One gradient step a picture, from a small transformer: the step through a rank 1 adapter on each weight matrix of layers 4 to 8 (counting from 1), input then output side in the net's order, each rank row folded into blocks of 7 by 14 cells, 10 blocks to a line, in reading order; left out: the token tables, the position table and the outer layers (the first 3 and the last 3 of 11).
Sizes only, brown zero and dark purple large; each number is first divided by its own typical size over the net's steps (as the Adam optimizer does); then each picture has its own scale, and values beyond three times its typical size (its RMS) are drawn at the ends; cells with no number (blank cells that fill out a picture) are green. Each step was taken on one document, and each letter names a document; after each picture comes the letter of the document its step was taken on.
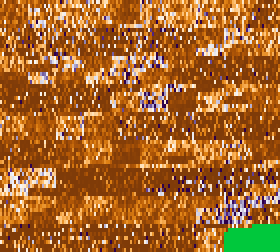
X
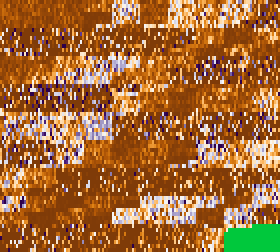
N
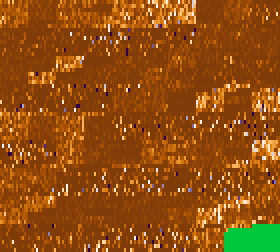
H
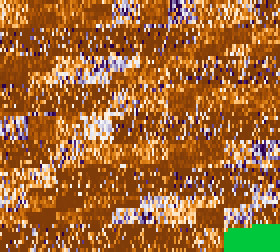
N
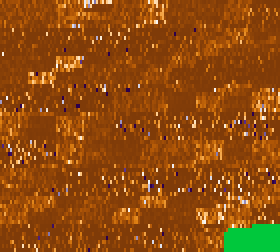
H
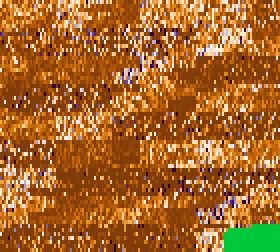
X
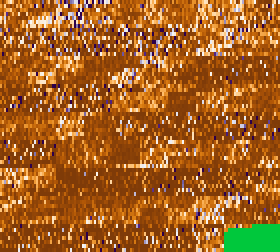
X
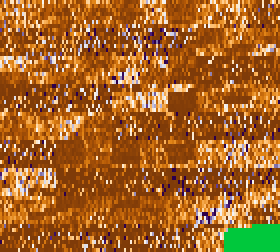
X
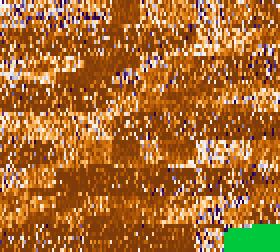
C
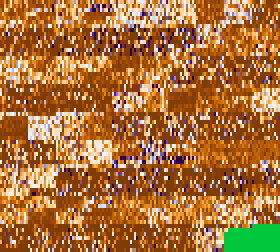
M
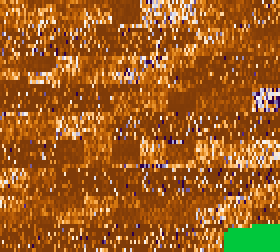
X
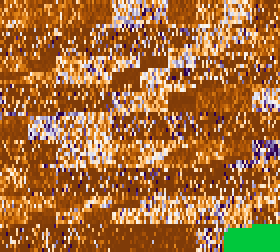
M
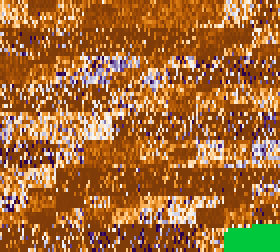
N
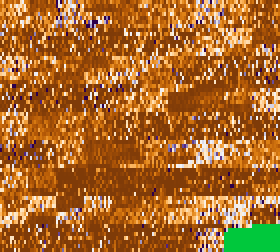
C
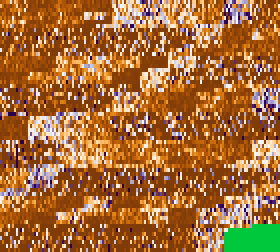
M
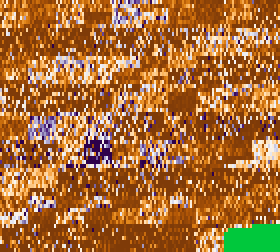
M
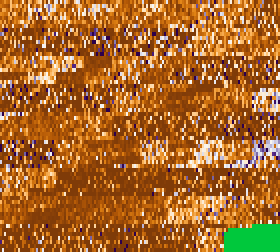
C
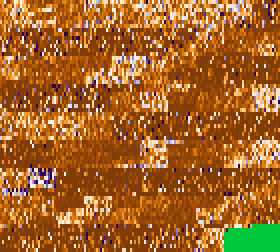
X
